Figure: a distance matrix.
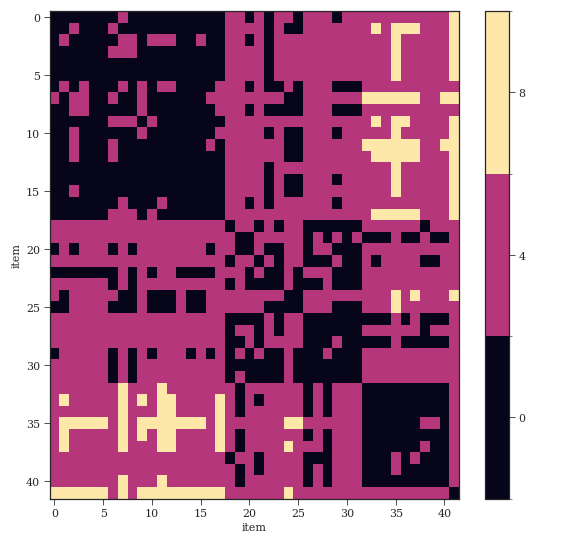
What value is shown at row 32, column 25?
4
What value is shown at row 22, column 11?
4
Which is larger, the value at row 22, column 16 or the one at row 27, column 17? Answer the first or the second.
the second
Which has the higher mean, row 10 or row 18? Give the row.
18
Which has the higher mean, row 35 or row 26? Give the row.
35
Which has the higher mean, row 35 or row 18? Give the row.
35
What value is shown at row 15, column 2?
4
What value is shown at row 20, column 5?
4
